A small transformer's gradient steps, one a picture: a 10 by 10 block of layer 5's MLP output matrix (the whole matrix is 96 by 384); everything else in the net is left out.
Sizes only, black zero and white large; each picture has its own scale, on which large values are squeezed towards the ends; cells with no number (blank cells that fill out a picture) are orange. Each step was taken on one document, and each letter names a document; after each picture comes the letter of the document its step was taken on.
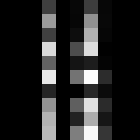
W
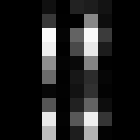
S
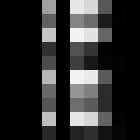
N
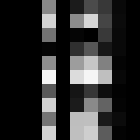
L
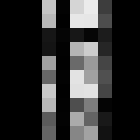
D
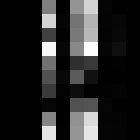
S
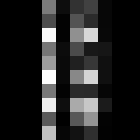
S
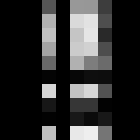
D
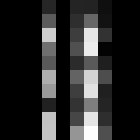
W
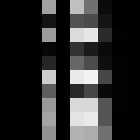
N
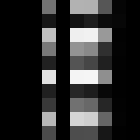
N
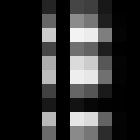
N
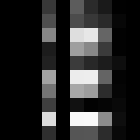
N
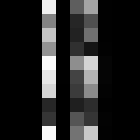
S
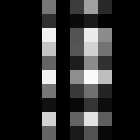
S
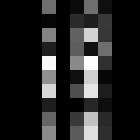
W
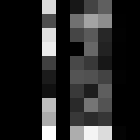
L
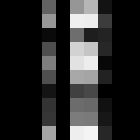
D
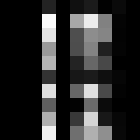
L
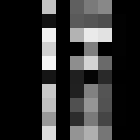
L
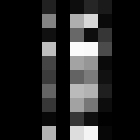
D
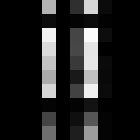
W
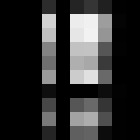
N
